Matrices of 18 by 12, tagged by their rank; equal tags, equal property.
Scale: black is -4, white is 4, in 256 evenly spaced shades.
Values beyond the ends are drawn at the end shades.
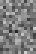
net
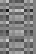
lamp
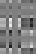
lamp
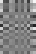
lamp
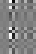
lamp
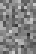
net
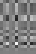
lamp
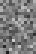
net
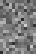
net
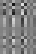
lamp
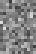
net
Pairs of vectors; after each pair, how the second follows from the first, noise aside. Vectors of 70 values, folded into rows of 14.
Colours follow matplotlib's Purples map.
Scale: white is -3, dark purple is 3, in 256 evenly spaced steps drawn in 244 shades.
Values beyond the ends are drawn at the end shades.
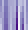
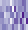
shuffled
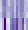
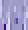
partly zeroed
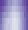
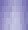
shrunk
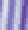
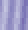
shrunk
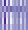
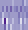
partly zeroed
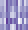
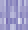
shrunk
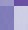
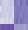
reversed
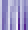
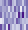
shuffled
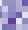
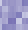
shrunk
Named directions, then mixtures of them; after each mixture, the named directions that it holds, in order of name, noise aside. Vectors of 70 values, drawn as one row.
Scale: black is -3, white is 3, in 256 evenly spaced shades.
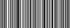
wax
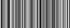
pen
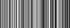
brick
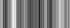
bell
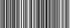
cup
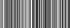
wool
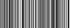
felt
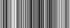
bell, cup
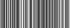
cup, wax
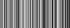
brick, wax, wool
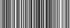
bell, cup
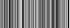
felt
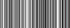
brick, wool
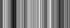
bell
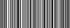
wax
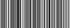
brick, wax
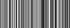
brick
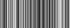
bell, cup, wax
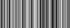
brick, felt, pen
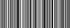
wax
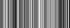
bell, cup, felt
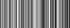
brick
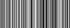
brick, cup, pen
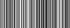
brick, cup, wool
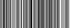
bell, cup, wool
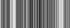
bell, pen
